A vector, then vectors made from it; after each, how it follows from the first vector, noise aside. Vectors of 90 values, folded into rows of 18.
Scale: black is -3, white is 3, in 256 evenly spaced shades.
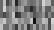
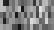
wrapped around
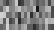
wrapped around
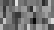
sign-scrambled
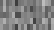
shrunk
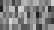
wrapped around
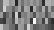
sign-scrambled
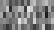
wrapped around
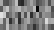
wrapped around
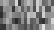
wrapped around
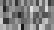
wrapped around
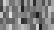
wrapped around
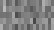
shrunk
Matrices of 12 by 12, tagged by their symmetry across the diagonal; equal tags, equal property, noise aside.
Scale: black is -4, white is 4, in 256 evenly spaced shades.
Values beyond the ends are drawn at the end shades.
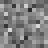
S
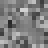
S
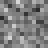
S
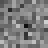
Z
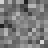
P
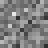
P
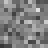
Z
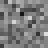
Z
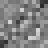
P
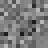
P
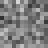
S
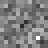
P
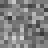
Z
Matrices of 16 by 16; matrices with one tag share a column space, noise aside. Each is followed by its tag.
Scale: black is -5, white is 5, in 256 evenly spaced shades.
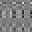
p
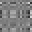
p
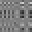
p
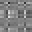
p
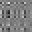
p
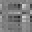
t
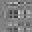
p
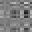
p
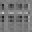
t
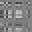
p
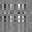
t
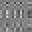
p
